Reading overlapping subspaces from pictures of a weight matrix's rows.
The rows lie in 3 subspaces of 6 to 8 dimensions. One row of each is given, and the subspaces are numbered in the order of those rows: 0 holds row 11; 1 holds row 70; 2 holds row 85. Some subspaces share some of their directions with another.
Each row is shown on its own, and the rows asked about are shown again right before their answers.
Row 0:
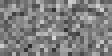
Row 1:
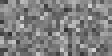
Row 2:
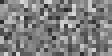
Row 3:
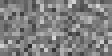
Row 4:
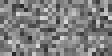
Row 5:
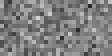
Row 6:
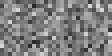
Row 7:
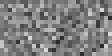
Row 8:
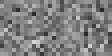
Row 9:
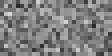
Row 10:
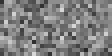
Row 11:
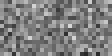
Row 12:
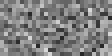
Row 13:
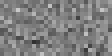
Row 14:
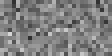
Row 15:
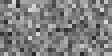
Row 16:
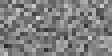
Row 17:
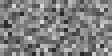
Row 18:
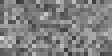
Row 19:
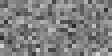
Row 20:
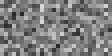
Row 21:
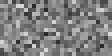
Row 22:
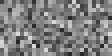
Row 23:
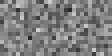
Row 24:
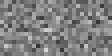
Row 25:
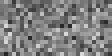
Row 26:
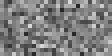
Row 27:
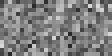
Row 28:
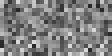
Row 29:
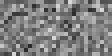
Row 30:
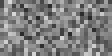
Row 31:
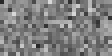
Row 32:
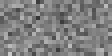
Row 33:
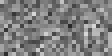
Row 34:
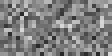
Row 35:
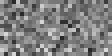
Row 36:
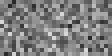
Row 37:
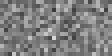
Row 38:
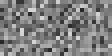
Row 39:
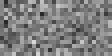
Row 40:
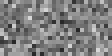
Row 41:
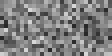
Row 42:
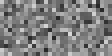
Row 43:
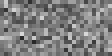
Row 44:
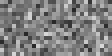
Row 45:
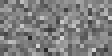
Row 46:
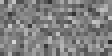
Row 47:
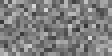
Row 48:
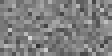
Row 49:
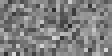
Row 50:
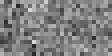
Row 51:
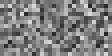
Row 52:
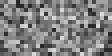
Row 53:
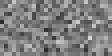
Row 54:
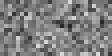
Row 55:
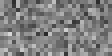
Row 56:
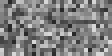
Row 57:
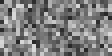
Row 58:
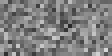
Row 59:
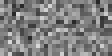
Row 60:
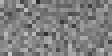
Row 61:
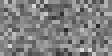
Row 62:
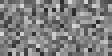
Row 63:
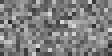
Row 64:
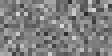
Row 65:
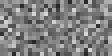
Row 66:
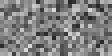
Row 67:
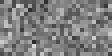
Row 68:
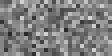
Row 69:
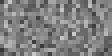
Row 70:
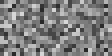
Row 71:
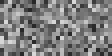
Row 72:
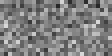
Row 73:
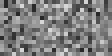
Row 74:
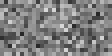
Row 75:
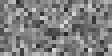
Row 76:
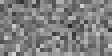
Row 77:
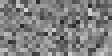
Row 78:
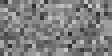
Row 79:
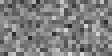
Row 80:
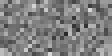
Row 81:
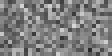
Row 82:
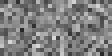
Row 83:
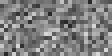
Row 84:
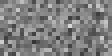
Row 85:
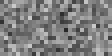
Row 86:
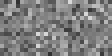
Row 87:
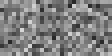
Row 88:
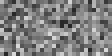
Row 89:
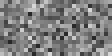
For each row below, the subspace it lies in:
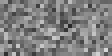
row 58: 0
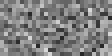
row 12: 1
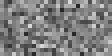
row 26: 2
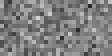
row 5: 0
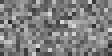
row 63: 0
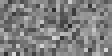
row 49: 0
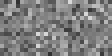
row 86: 1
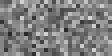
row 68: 2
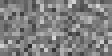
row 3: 1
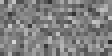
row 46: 2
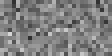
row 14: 1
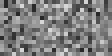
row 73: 0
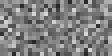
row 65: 0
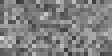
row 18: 0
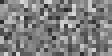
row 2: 2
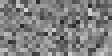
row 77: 1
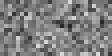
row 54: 1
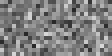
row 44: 2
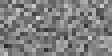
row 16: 2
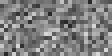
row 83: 0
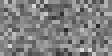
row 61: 0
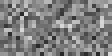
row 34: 1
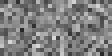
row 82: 1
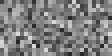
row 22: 1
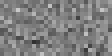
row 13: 0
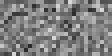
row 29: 2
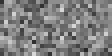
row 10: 2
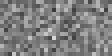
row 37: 2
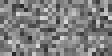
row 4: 1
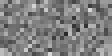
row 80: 2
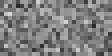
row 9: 2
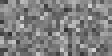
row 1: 2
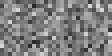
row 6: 0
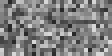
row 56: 2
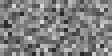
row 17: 1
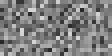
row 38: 0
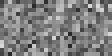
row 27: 0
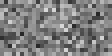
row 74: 0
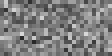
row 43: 0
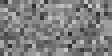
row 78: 0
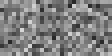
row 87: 1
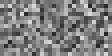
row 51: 1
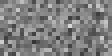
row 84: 0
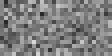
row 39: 0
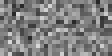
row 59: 1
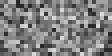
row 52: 2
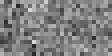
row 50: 2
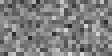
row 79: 0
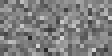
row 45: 2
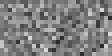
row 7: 1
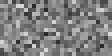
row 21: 2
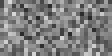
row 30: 0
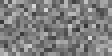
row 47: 2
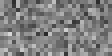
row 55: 1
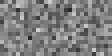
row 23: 2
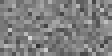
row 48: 2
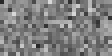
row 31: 2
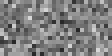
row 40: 2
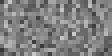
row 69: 2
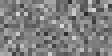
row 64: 1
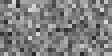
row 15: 1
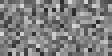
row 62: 0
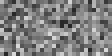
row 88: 1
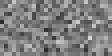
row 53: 2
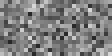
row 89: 1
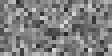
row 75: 0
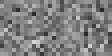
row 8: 0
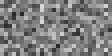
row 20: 1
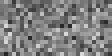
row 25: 0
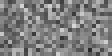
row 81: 0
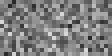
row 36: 2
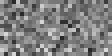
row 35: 1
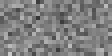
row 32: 2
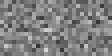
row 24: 2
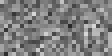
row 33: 0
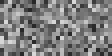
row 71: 1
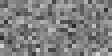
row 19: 0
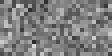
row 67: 1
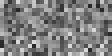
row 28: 0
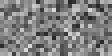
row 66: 1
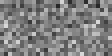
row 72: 0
